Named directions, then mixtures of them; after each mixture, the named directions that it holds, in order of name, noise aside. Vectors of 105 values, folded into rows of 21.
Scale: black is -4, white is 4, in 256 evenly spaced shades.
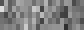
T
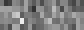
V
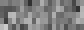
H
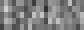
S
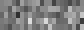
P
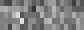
V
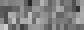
H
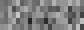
P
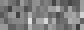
H, P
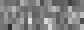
P, V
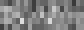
S, V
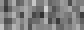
S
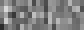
H, S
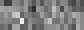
V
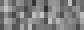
S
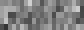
H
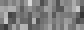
H
